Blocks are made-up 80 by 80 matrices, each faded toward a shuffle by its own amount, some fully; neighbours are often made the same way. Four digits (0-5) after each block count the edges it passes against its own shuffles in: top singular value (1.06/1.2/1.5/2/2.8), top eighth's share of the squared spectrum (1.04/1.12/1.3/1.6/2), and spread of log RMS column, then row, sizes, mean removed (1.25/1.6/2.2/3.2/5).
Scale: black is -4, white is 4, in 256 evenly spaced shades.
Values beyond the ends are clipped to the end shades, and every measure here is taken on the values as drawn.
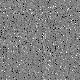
2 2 1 0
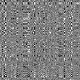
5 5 3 3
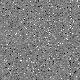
3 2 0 0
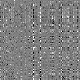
5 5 3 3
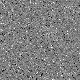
1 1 0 0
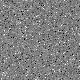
1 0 0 0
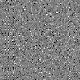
4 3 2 1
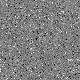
1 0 0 0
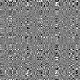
5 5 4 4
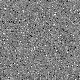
2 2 0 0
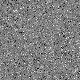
0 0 0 0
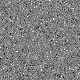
2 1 0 0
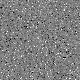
0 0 0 0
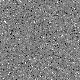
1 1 0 0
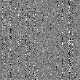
2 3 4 0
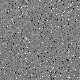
1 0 0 0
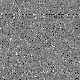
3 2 0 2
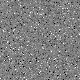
0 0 0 0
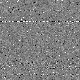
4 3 0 2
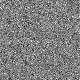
0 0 0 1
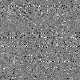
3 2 0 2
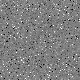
0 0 0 0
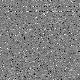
2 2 0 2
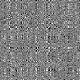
5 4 3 3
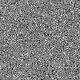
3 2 0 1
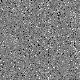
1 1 2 0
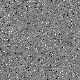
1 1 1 0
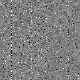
3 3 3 0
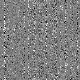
2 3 3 0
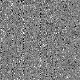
2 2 3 0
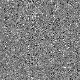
1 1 2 0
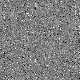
1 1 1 0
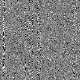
2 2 3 0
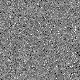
1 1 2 0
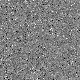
1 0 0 0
